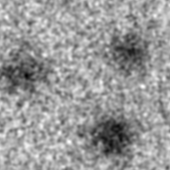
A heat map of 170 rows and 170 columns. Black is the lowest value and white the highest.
On average the colour sits 60% of the way up the scale. There are no lone odd cells. No row or column stands out. Three dips sink into the field. There is no overall slope.
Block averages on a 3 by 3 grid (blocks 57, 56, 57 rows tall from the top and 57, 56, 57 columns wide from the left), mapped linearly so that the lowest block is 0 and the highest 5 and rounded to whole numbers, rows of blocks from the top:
442 | 042 | 511
